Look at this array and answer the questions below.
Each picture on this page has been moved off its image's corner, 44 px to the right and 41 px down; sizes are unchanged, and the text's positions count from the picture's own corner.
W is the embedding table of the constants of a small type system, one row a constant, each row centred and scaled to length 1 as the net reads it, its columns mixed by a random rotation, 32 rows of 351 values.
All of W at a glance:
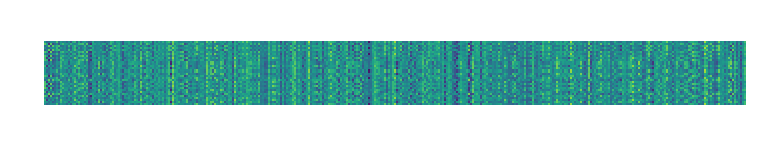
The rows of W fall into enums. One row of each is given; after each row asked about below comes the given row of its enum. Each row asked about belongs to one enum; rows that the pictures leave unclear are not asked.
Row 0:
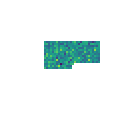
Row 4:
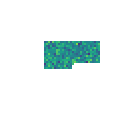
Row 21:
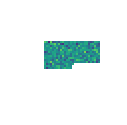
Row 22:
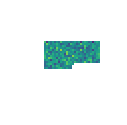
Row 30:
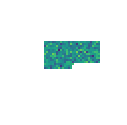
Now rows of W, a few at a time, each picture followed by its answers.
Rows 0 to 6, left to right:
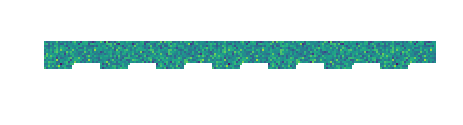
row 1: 21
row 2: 4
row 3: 0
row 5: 21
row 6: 0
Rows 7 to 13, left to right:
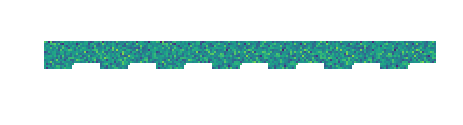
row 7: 21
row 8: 22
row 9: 21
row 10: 30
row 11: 30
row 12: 22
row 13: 30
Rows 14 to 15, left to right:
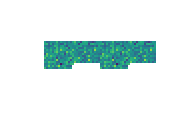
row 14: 0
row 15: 0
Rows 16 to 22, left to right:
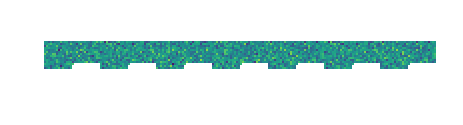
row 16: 30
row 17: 21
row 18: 0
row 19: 4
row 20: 22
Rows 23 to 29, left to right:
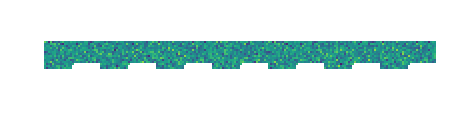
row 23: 21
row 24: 30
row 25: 22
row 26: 4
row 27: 21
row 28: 0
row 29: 22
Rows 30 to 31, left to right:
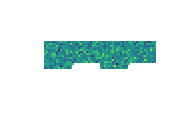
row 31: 0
